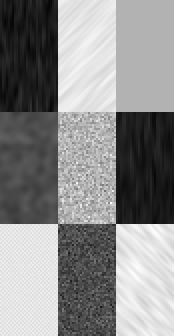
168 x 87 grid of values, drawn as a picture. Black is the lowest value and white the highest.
The table splits into 3 rows of 3 panels. Panel 1,1: very low, streaked downward, faint in contrast. Panel 1,2: very high, slanting up to the right, faint in contrast. Panel 1,3: high, flat. Panel 2,1: low, blotchy, faint in contrast. Panel 2,2: high, fine-grained. Panel 2,3: very low, streaked downward, faint in contrast. Panel 3,1: very high, checkered, faint in contrast. Panel 3,2: low, fine-grained. Panel 3,3: very high, slanting down to the right, faint in contrast.
